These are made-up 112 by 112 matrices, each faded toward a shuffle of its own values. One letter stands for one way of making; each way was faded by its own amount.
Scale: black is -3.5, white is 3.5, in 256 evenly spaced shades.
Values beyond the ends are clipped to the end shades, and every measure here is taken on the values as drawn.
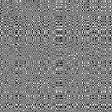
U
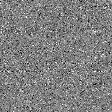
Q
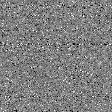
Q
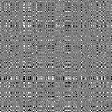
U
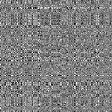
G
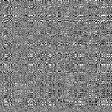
G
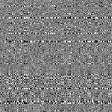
G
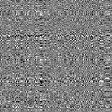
G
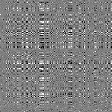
U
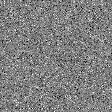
Q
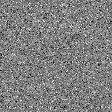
Q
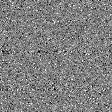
Q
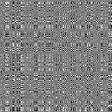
U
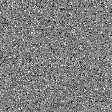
Q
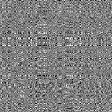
G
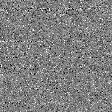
Q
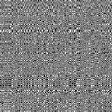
G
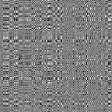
U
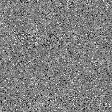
Q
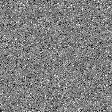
Q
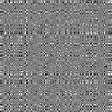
U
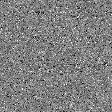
Q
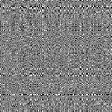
G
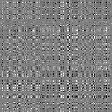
U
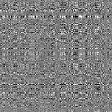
G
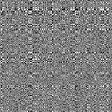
G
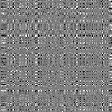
U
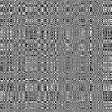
U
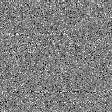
Q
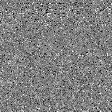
Q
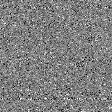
Q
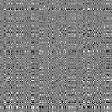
U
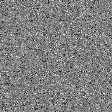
Q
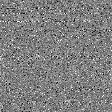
Q
